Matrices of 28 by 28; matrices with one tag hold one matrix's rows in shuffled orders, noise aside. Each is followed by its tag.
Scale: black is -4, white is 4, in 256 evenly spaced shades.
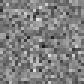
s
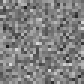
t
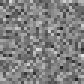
t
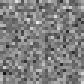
t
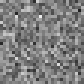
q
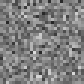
s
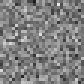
q
